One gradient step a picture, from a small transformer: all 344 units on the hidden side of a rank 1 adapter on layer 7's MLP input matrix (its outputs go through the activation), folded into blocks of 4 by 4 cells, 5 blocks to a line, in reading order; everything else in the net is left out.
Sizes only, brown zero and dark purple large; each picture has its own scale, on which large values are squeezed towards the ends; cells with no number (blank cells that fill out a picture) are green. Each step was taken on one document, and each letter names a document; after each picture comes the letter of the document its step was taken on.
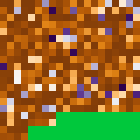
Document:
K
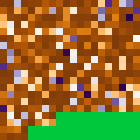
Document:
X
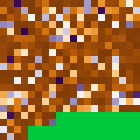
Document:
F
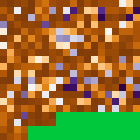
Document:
K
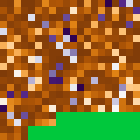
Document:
X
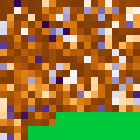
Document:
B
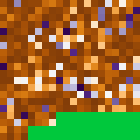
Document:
K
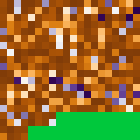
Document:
K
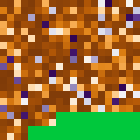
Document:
X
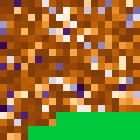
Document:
B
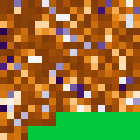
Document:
B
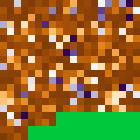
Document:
X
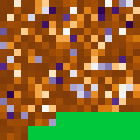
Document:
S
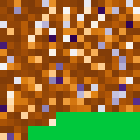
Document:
B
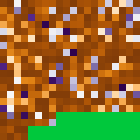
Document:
X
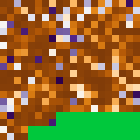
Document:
F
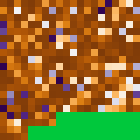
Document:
K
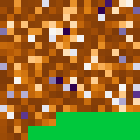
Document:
K
